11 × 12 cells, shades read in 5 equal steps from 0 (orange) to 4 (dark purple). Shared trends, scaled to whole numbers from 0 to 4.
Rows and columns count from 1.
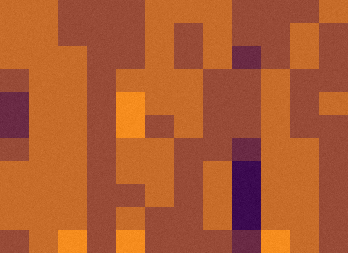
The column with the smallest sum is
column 2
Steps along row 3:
same same up same down up down up down down up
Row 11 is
2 1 0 2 0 2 2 2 3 0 1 2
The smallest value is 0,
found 5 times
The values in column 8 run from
1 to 2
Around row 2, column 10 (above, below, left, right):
2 2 2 1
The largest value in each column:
3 1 2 2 2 2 2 2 4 2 2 2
